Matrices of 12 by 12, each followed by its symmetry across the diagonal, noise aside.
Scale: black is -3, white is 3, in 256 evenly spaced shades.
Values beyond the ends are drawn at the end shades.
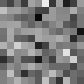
neither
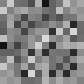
symmetric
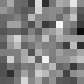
neither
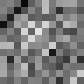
symmetric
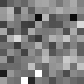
neither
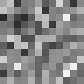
symmetric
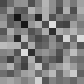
symmetric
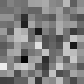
neither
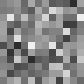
neither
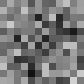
symmetric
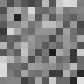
symmetric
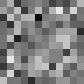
symmetric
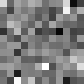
neither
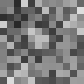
symmetric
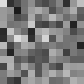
neither
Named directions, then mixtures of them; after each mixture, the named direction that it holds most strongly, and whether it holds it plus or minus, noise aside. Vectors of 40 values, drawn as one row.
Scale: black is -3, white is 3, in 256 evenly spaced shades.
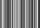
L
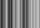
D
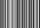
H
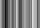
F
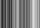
D, plus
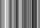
F, minus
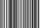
H, minus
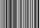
H, minus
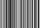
H, minus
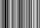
F, plus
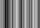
F, plus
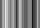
F, minus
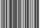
H, minus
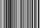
H, minus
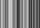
D, minus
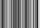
L, minus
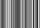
L, minus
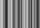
D, minus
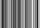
L, minus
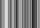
F, minus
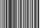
H, minus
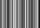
L, plus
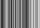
D, plus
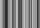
F, plus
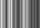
D, minus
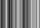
D, plus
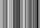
D, minus
